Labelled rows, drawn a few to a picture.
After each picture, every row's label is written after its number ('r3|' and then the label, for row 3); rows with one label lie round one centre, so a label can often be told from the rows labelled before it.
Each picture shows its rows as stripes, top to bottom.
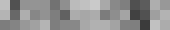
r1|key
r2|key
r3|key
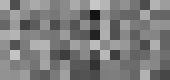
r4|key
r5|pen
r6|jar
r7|pen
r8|key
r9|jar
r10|pen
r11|pen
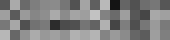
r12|jar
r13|key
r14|jar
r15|key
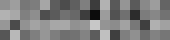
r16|jar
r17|pen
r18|key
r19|jar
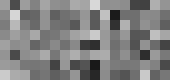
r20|key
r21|jar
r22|jar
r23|key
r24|pen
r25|key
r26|pen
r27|pen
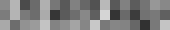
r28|jar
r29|jar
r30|key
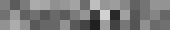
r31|key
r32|jar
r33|pen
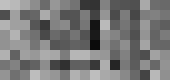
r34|pen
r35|jar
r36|pen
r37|pen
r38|pen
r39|key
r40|jar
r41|key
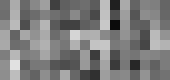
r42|jar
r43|jar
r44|jar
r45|key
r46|key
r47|jar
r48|jar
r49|pen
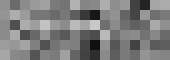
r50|key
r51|pen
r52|key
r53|jar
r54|pen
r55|pen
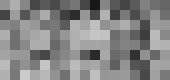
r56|pen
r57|jar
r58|key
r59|key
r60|key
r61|pen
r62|key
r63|key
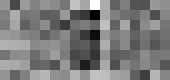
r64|key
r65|pen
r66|jar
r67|pen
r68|pen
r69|pen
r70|pen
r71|key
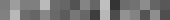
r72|jar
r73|jar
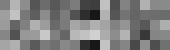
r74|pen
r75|pen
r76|key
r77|key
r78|pen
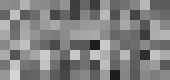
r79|pen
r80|jar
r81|key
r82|key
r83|pen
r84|key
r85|jar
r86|jar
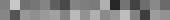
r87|jar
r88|key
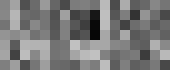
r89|jar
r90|pen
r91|pen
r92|pen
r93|key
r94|key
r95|jar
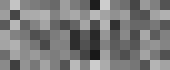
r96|pen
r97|key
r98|jar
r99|pen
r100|pen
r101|pen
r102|key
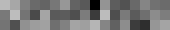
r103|pen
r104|jar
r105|key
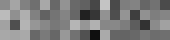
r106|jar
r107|pen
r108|key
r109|pen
